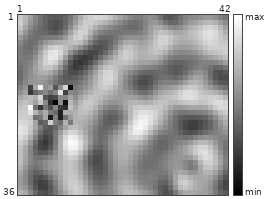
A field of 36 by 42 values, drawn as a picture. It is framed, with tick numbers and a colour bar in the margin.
Mirror symmetry: none. Rings: centred on the bottom right. Slope: none. Roughest part: middle left. Odd patch: rougher, in the middle left.
